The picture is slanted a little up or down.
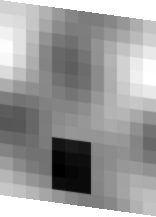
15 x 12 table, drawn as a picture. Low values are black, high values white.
The ninth with the lowest average is the bottom middle. In the bottom middle lies a patch that is lower than the rest. Values change most from cell to cell in the bottom middle. There are no regular stripes. Overall the values sit about 60% of the way up the scale.
